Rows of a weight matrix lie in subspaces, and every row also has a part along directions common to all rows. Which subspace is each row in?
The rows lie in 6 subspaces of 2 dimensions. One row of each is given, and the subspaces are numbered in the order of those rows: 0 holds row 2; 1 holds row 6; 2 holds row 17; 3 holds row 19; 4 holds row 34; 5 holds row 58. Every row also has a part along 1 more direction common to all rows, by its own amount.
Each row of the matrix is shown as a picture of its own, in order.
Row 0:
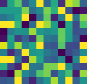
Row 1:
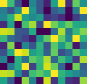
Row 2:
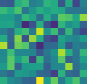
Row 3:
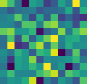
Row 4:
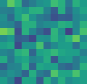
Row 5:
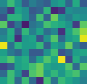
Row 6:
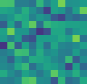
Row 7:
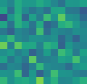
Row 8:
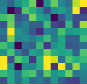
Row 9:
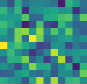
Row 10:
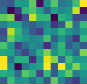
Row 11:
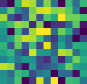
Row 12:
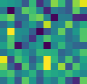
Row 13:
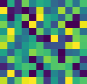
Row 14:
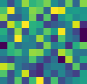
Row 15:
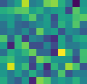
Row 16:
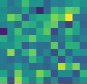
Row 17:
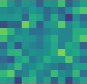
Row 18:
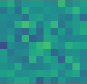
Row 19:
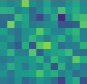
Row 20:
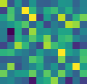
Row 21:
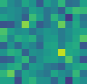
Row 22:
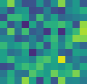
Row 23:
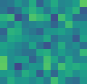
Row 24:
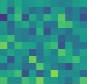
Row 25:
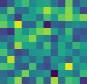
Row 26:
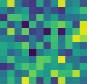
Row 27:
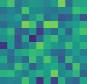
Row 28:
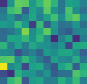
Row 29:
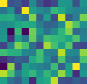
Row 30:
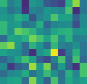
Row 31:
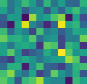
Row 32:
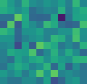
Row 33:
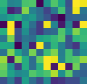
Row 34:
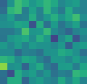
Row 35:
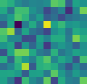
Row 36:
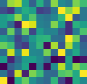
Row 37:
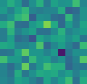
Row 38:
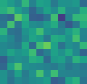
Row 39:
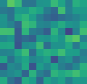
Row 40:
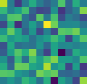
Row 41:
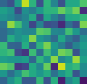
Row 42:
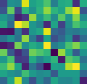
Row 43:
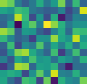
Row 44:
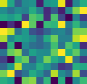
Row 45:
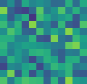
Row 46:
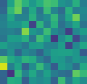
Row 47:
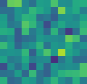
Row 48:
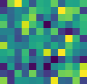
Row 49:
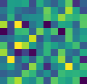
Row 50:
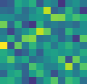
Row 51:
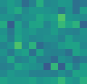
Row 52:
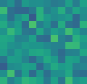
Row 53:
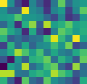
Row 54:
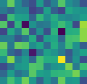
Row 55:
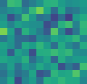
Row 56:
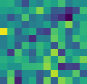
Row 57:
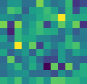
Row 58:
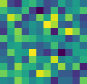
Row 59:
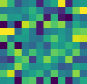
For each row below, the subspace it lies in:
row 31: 2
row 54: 1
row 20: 4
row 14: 1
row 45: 4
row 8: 3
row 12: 3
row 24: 2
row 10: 3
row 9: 0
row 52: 4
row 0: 2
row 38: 3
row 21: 2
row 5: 1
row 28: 4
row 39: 5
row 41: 3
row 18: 0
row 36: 5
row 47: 5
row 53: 4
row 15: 0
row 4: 5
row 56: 5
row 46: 4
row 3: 0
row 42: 0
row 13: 4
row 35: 0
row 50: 1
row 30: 0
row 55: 5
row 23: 3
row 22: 1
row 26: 1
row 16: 5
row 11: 1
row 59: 2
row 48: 5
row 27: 0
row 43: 3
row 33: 3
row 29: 4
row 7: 2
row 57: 3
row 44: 2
